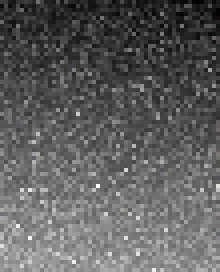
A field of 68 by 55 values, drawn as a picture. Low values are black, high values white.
The grain is fine, like static. There is an overall slope up to the bottom. Overall the values sit about 40% of the way up the scale. There are no regular stripes.
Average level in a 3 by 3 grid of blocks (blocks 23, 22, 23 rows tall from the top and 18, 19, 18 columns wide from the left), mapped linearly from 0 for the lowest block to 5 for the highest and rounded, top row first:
000 | 322 | 554
